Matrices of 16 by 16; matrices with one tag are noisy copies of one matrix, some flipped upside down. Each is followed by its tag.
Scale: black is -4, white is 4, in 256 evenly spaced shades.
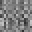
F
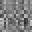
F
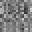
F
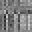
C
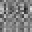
F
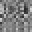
F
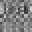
F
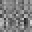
F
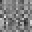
F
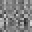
F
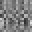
F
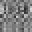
F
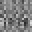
F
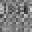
F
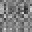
F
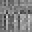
C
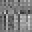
C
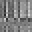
C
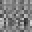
F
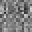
F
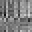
C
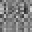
F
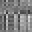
C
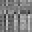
C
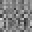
F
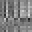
C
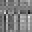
C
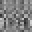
F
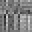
C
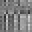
C
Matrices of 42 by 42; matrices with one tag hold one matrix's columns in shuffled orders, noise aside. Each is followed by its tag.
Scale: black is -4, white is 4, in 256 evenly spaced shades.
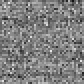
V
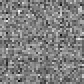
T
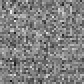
T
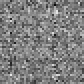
T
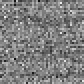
V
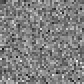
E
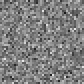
E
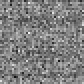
V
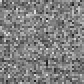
T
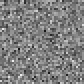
E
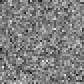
E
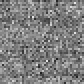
V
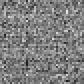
T
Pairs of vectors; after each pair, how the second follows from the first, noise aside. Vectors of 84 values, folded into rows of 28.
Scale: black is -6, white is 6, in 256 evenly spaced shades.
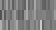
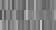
copied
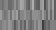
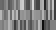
scaled up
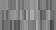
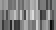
scaled up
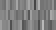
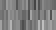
sign-scrambled
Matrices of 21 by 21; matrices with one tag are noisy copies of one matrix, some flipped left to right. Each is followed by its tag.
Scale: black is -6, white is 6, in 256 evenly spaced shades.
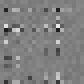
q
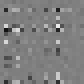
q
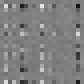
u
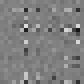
q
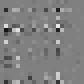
q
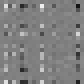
u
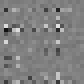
q
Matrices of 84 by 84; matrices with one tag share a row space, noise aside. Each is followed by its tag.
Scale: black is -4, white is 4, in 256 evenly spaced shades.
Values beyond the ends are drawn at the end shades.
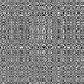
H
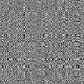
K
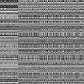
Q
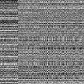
Q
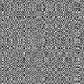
K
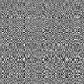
K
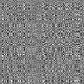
K
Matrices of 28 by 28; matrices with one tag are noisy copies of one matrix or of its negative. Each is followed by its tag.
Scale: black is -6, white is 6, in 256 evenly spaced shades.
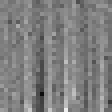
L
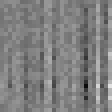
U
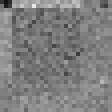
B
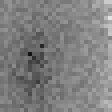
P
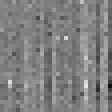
U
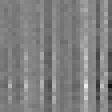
U
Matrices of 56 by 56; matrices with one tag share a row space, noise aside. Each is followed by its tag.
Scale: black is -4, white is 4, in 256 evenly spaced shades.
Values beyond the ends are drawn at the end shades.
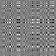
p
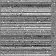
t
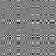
p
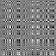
p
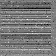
t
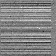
t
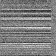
t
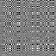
p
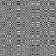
p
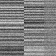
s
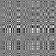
p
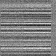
t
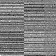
s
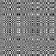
p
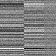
s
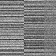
s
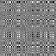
p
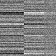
s
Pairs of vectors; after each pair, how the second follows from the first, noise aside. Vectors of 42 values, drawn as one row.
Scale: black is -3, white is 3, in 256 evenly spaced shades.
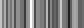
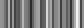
wrapped around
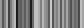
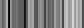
shuffled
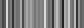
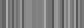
shrunk
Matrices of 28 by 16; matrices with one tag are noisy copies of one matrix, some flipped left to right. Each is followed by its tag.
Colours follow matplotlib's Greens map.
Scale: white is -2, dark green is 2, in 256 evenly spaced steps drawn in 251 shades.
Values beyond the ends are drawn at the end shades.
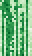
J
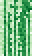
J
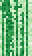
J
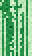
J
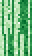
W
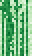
J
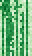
J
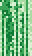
J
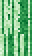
W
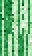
W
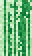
J
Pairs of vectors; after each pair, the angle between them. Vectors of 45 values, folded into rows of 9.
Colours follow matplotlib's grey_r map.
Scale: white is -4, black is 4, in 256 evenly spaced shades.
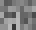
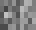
partly opposed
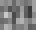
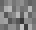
partly opposed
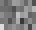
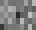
nearly opposite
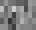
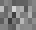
nearly parallel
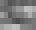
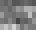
nearly parallel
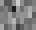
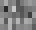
partly opposed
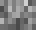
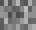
partly opposed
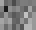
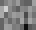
partly opposed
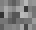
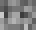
nearly opposite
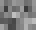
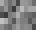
orthogonal
